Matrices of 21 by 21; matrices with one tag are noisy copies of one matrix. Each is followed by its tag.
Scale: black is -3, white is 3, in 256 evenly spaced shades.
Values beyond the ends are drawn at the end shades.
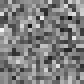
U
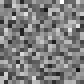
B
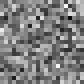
U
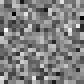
B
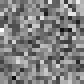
U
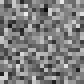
B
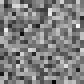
B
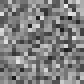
U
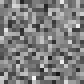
B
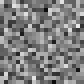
B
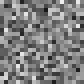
B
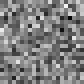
U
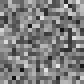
U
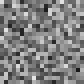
B
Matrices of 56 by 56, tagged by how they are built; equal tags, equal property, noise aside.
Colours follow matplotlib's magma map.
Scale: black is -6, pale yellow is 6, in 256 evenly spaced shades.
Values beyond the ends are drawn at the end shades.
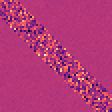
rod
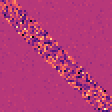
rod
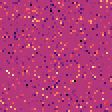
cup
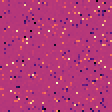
cup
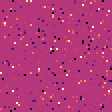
cup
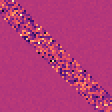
rod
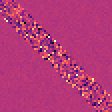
rod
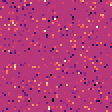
cup
